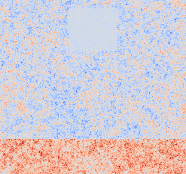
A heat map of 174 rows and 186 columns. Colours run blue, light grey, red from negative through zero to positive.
Odd patch: calmer, in the top middle. Seam: horizontal, 80% of the way down, the bottom part higher. Calmest part: top middle. Stripes: none.
